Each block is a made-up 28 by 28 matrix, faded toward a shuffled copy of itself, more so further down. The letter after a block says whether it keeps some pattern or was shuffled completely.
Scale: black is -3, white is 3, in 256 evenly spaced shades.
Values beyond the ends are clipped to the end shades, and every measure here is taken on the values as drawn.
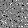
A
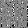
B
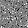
A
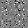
B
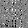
B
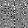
B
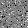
A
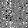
B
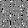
B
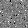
A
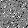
A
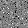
A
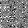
B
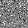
A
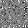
B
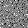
A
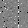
B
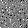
A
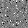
B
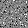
A
